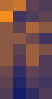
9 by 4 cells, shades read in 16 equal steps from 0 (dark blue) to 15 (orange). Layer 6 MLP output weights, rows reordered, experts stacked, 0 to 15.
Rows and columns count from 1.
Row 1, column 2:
12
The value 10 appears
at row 3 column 3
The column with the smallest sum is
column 2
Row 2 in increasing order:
3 4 5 15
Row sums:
32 27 31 25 29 25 17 13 10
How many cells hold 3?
3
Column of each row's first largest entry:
2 1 3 1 3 3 1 1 1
